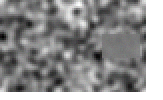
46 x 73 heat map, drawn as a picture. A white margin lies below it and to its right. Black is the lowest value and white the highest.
The top middle is the ninth with the highest average. In the middle right lies a patch that is calmer than the rest. The middle right is the calmest part. The values follow a bell shape. No regular stripes run through it. There are no lone odd cells. Neither half mirrors the other. No row or column stands out. The texture is blotchy.
